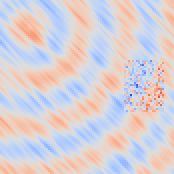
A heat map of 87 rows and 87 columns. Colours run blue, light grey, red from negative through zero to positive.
Odd patch: rougher, in the middle right. Slope: none. Average level on the scale: 50%. Rings: centred on the top left.
